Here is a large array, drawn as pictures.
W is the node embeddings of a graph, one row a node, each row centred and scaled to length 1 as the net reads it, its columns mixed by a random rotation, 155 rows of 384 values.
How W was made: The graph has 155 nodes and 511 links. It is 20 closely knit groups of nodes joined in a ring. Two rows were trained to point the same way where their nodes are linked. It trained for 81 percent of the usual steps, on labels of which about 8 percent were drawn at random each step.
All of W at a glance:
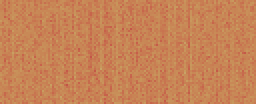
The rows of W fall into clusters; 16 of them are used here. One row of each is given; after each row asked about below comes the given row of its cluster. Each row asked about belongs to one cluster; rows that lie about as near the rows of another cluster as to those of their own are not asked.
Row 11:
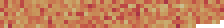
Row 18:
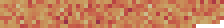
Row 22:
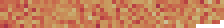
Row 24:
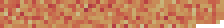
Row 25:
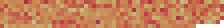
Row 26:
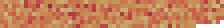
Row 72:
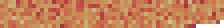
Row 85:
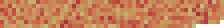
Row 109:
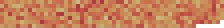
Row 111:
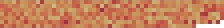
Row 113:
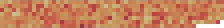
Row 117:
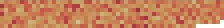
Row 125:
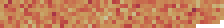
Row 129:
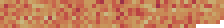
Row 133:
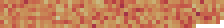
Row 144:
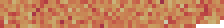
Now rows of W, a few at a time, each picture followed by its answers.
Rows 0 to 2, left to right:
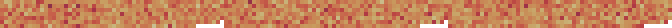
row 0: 26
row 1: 111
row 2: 72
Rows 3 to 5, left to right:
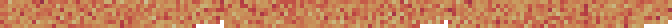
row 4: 72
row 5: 11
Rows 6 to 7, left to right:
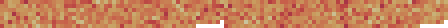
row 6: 25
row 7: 129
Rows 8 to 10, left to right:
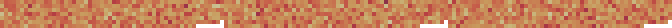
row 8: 125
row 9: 144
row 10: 117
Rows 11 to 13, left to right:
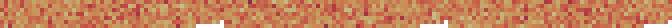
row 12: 111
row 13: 129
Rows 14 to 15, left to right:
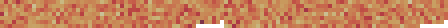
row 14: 117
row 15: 117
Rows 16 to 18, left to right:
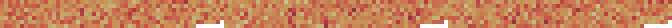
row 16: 22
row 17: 18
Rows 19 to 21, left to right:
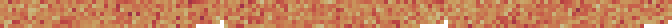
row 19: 144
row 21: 18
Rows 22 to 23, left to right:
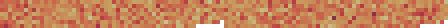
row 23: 109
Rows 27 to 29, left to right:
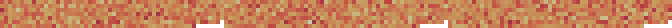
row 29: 25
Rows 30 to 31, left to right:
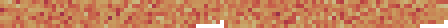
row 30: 109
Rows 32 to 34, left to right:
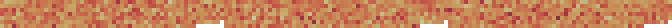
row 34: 109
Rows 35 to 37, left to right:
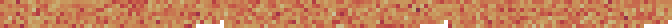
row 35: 117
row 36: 125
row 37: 144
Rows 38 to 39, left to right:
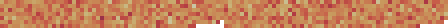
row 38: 72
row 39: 18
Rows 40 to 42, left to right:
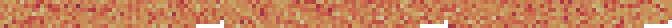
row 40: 26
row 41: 25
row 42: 129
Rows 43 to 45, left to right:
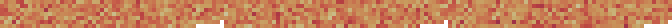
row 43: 11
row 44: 125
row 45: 11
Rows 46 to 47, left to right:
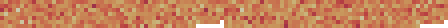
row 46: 24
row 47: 85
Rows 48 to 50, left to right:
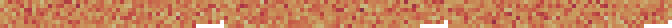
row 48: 72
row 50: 109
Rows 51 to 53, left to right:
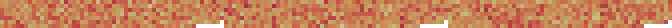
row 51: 18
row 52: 11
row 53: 113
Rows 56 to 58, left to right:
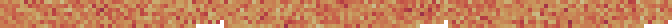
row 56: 111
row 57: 85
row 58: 22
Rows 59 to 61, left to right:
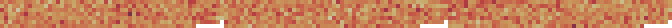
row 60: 125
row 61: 24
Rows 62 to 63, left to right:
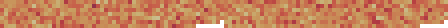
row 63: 25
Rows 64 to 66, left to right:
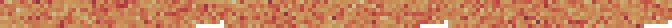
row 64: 85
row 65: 109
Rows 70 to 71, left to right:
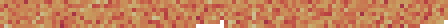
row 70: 25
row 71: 144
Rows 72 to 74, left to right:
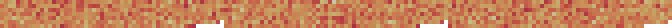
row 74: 129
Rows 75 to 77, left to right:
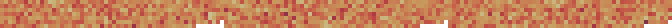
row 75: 111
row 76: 109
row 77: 22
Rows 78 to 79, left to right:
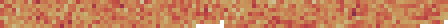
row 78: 85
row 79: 113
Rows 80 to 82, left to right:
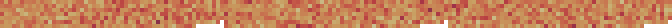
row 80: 133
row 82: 24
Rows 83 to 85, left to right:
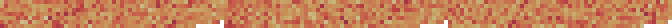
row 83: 129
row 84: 22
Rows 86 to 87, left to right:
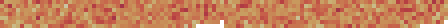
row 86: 85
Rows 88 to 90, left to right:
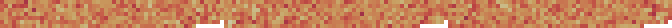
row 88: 133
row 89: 144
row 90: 111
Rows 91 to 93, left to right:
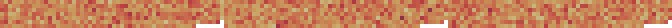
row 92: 25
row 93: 22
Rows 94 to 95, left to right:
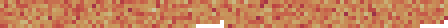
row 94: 129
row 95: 26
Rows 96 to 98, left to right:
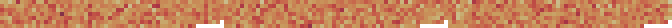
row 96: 109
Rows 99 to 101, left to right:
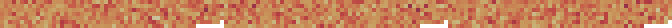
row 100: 125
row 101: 144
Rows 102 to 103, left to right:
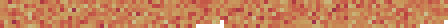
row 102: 144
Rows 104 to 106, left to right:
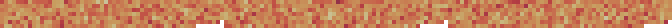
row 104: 25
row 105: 125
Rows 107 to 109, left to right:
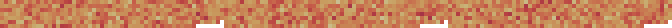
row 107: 72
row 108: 109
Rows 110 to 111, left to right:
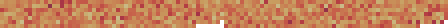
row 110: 72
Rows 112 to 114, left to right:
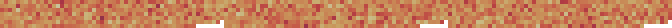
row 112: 72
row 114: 117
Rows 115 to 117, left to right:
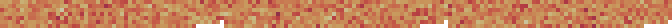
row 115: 18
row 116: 125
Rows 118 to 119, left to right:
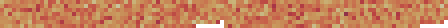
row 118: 113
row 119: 26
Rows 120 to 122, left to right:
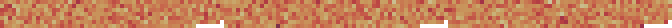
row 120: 85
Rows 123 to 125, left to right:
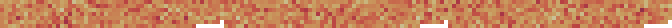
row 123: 18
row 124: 22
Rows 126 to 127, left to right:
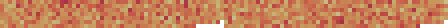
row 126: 72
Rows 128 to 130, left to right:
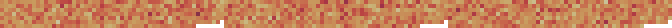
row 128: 72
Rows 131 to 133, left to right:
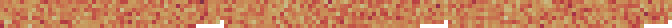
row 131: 144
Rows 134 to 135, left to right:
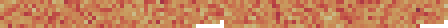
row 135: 125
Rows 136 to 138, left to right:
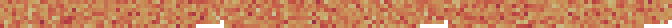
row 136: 144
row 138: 26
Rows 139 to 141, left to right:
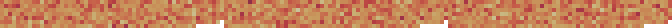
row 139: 24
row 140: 25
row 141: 129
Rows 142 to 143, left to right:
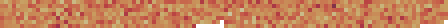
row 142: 18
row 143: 24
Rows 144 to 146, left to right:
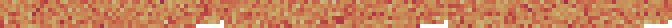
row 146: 117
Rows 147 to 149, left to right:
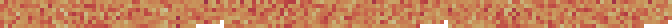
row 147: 11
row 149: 18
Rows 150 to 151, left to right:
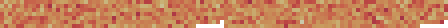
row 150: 26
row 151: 25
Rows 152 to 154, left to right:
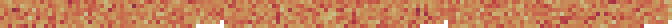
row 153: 125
